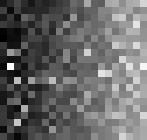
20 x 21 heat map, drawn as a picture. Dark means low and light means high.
Roughest part: middle left. Stripes: none. Slope: up to the right. Grain: fine. Ninth with the lowest average: top left.
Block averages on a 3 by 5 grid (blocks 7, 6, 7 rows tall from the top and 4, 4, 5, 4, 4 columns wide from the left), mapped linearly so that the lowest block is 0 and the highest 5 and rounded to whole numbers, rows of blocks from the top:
0 1 2 4 5 | 1 1 3 4 5 | 1 1 2 4 5
